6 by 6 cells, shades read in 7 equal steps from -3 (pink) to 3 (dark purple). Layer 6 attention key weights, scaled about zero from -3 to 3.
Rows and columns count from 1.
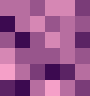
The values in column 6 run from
-1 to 2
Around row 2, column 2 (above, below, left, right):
-1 3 3 -2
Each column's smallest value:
-3 -1 -2 -3 -2 -1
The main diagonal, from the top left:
-1 -1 0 0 2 1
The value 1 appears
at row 1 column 6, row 5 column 3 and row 6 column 6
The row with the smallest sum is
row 1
